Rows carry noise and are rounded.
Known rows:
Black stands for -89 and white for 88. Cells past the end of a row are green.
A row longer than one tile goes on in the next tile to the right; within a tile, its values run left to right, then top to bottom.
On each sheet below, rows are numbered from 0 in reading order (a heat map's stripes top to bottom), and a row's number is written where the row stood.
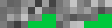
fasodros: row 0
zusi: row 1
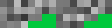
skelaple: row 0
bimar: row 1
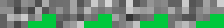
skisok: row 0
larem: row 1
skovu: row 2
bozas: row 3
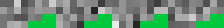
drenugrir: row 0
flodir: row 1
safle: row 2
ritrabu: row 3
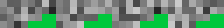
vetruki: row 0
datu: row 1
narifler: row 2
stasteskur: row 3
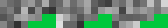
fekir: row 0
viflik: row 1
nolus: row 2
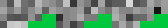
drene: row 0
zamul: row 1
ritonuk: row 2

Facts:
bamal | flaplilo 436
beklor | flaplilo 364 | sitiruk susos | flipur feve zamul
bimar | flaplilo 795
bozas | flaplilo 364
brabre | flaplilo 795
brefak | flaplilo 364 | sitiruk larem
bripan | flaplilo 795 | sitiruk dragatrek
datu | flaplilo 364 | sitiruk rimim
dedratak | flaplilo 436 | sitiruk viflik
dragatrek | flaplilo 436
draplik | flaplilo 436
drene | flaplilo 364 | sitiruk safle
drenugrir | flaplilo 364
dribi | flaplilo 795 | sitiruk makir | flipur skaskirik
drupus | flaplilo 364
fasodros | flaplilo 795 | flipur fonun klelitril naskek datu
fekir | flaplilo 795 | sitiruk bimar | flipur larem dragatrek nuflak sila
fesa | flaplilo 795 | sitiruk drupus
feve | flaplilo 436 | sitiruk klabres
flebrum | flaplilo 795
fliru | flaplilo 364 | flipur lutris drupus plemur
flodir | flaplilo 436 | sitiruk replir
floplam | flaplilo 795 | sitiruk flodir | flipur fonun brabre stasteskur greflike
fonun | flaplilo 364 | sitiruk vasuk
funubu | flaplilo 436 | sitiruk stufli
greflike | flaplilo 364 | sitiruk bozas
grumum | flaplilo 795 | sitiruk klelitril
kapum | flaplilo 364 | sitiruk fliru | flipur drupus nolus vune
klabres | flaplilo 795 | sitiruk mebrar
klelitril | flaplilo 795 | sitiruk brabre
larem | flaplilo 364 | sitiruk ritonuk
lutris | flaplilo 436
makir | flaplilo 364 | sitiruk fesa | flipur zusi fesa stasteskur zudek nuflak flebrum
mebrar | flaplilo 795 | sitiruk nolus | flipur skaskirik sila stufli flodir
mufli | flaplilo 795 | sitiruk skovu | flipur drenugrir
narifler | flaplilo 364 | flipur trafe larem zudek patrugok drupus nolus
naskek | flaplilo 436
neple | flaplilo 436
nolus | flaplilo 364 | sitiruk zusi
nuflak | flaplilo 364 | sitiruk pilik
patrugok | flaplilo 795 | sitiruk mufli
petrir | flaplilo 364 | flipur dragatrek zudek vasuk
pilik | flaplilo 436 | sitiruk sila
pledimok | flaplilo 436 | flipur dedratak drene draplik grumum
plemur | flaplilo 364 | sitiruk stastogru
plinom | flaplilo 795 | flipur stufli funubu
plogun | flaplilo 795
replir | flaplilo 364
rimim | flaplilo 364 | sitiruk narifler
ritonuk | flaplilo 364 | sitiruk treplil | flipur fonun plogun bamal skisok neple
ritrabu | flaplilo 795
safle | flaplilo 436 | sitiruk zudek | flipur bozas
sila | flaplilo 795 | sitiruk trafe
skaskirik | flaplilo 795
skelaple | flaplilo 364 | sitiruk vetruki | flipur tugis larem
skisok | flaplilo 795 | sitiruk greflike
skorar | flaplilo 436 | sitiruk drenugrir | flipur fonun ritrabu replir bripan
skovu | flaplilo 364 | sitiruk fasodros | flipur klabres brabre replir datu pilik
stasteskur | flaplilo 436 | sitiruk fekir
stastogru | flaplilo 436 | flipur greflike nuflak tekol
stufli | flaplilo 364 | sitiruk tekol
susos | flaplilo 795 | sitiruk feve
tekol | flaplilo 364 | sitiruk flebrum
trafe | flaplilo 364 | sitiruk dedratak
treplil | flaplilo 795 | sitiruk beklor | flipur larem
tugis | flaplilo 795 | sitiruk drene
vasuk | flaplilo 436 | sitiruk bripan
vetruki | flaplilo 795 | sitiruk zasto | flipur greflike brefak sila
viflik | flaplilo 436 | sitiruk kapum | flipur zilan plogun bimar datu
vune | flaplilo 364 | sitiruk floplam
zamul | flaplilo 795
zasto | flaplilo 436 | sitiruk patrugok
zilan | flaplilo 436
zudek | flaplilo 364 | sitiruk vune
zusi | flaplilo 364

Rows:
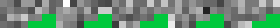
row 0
klelitril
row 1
feve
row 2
stufli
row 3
stastogru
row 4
zudek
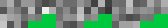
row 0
pilik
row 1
floplam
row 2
rimim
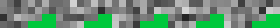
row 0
tugis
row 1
petrir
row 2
zilan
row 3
beklor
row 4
lutris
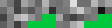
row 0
sila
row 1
makir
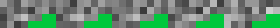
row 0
skaskirik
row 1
patrugok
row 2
susos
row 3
grumum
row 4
naskek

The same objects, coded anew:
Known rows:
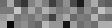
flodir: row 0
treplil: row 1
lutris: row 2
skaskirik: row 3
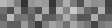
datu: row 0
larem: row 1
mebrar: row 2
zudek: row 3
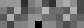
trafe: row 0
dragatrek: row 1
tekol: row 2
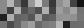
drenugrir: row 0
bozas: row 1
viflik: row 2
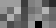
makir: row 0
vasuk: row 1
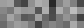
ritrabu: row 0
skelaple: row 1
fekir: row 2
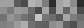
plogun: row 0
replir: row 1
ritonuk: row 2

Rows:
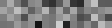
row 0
vetruki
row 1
stasteskur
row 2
pledimok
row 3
zamul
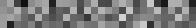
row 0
skorar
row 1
narifler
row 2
nuflak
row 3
mufli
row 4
stufli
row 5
safle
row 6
skovu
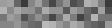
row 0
fasodros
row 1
tugis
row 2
grumum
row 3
fonun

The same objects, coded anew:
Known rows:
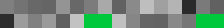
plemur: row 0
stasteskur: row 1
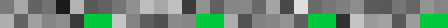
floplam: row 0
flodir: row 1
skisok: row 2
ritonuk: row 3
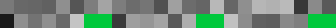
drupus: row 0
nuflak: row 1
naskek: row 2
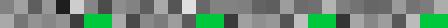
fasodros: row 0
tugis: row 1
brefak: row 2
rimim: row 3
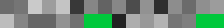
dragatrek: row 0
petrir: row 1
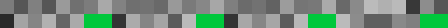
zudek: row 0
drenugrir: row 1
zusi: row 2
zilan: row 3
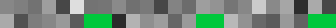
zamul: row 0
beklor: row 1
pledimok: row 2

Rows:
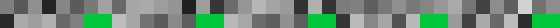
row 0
makir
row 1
skorar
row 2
viflik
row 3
datu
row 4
treplil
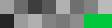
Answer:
skelaple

